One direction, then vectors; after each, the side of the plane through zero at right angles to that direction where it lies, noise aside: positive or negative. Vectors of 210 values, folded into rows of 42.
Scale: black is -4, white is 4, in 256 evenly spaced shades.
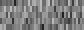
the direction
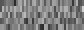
positive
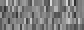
negative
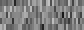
positive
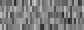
positive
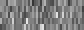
negative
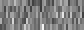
negative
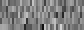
positive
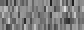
positive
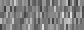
negative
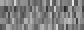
negative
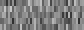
positive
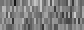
positive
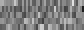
negative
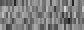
positive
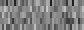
positive
